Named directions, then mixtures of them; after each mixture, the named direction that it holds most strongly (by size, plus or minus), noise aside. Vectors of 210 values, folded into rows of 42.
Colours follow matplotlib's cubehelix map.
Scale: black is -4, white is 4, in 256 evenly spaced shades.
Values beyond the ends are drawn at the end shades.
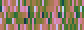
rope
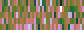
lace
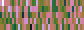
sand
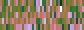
lace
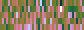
lace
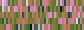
lace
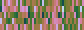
rope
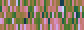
rope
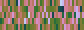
rope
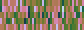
rope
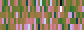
lace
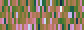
lace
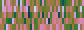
rope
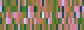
rope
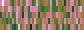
sand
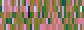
rope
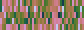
rope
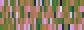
lace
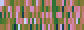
sand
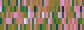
rope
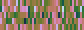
rope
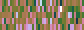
lace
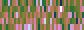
lace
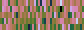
lace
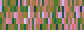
rope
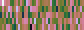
sand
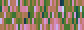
rope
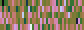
sand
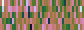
sand
